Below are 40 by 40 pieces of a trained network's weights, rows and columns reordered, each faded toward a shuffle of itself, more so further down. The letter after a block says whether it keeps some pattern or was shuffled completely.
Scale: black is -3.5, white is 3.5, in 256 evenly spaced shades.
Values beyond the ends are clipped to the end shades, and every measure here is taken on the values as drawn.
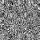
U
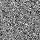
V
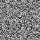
U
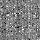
U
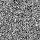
V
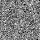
V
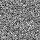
V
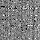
U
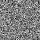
V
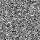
V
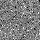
V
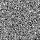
V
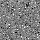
V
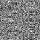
U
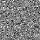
U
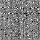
U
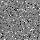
V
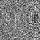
U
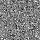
V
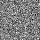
V
